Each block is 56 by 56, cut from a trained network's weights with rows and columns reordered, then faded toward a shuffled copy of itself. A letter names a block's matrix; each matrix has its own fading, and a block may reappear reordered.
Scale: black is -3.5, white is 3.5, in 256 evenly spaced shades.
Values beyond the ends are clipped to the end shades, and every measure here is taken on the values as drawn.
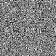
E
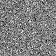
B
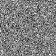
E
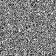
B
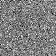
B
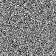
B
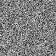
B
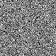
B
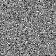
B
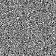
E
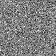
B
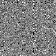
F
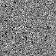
F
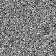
E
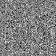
E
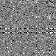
F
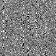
F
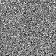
B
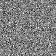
B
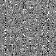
F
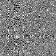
F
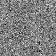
B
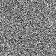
B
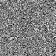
E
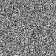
E
